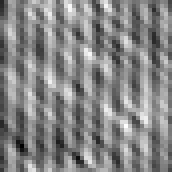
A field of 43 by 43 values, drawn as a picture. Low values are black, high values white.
Stripes: upright, repeating 9 times. Slope: none. Average level on the scale: 50%. Histogram: bell-shaped.
